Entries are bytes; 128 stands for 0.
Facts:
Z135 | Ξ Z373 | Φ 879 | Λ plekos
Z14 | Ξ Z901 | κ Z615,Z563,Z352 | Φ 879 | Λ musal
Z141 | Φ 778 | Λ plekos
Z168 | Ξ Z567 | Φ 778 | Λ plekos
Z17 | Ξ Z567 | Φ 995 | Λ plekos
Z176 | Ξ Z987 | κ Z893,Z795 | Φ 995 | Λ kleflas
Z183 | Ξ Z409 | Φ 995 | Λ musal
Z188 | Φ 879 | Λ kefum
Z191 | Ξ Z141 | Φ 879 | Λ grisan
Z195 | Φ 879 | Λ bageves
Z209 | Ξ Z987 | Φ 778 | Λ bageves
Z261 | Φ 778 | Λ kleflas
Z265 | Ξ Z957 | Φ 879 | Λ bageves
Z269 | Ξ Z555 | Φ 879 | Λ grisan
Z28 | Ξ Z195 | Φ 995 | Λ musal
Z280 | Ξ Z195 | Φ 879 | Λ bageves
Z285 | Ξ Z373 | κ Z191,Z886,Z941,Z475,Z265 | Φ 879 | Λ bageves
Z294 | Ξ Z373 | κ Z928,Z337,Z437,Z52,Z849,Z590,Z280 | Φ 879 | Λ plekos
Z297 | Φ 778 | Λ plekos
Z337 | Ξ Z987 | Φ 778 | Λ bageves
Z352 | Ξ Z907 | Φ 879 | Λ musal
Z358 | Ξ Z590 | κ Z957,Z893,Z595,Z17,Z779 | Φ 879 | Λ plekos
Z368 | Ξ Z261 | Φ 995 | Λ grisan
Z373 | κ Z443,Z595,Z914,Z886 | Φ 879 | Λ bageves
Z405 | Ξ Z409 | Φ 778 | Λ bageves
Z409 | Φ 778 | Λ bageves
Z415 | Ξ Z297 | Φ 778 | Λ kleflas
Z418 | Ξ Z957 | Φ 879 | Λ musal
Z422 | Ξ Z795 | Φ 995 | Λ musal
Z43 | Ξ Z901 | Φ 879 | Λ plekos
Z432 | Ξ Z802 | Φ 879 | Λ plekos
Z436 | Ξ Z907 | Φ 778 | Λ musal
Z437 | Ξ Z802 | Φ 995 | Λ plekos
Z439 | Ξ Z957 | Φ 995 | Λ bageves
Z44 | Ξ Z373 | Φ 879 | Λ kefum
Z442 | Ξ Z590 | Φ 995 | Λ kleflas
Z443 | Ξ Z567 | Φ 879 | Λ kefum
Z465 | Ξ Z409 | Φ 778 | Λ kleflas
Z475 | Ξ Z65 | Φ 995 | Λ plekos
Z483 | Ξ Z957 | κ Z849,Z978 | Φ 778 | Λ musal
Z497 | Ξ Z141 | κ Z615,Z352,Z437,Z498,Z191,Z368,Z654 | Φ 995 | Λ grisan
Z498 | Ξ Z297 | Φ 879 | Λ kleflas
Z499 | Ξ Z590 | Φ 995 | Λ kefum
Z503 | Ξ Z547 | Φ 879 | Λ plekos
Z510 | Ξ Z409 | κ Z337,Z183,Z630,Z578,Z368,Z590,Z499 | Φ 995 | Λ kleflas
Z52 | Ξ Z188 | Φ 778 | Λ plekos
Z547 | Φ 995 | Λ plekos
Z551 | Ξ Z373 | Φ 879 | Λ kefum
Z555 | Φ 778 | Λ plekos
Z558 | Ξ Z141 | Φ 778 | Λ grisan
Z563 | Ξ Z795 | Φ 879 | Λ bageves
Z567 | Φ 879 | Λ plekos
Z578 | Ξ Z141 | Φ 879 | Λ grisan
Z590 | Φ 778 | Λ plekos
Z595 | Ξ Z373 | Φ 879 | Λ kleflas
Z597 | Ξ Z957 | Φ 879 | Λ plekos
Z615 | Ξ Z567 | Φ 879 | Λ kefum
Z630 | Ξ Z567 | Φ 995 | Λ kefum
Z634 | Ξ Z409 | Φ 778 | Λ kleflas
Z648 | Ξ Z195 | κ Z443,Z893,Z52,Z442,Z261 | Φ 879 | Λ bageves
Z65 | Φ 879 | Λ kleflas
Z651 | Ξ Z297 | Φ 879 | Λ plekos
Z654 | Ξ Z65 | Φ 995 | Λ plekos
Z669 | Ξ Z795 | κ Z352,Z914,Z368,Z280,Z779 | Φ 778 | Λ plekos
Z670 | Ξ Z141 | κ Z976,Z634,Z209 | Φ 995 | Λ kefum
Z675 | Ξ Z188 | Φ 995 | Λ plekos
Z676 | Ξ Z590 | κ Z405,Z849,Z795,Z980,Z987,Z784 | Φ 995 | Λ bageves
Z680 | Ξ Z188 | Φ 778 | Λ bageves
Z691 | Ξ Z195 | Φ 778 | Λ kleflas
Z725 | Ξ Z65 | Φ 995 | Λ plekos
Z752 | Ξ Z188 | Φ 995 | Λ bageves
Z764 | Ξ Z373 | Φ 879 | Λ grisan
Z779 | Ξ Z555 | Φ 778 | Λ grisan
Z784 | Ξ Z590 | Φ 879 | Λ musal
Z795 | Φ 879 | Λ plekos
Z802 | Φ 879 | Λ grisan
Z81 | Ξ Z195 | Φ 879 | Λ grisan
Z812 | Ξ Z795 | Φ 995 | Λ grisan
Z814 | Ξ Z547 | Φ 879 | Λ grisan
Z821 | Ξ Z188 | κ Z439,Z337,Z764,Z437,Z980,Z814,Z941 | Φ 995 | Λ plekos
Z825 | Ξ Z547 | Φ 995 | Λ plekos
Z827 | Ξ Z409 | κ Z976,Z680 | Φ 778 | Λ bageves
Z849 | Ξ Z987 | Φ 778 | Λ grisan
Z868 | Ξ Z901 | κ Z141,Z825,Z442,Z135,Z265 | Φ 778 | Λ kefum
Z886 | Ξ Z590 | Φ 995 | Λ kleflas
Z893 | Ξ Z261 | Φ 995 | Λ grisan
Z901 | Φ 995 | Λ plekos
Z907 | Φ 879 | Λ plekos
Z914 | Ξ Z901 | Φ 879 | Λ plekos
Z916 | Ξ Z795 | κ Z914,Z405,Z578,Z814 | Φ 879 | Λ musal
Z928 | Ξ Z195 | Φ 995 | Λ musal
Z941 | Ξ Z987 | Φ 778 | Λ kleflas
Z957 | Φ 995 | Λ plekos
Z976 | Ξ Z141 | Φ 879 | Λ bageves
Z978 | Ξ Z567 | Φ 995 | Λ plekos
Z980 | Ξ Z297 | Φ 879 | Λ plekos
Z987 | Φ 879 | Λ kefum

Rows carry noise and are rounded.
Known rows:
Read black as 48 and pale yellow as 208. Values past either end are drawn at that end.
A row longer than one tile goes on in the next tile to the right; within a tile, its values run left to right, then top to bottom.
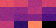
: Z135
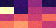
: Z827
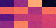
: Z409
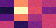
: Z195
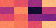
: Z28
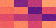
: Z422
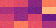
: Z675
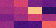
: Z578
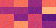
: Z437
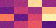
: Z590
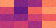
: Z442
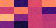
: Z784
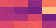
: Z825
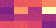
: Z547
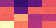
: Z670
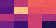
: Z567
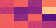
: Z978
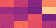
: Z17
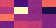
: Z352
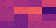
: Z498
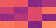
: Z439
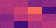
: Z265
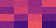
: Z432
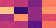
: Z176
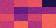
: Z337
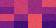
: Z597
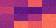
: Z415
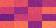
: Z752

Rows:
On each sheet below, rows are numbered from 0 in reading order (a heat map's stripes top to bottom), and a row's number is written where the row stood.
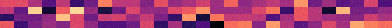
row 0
Z764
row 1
Z14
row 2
Z914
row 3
Z373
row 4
Z630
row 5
Z280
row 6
Z634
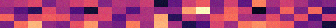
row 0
Z168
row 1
Z52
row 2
Z779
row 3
Z802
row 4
Z436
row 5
Z285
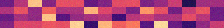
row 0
Z261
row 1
Z368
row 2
Z812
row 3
Z443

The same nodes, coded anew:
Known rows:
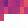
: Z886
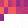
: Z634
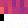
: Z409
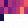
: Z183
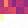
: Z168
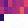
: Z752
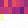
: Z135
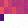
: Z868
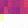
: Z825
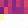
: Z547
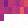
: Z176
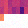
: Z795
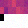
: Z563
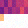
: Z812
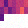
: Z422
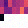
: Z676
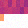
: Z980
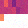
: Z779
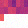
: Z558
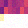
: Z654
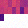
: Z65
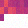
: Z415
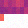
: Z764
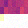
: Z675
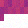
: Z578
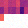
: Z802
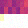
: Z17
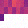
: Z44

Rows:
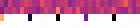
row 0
Z821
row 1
Z418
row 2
Z405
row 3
Z615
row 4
Z195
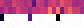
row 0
Z352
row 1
Z510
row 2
Z827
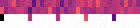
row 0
Z280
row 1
Z497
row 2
Z630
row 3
Z81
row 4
Z498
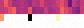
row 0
Z669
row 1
Z265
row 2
Z590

